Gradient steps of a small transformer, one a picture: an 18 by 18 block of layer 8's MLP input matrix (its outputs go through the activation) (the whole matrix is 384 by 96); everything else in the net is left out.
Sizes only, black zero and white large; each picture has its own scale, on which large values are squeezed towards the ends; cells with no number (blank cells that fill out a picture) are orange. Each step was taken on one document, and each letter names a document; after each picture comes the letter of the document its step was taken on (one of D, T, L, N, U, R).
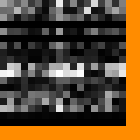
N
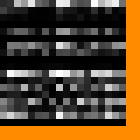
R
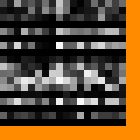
R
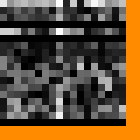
R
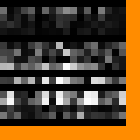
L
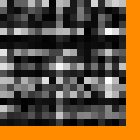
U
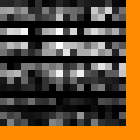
R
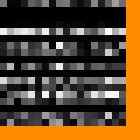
U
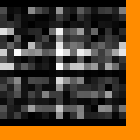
U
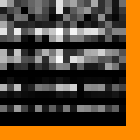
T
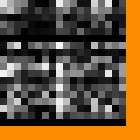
N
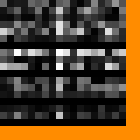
U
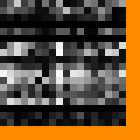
R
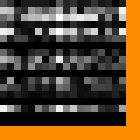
T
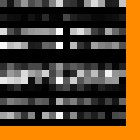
R
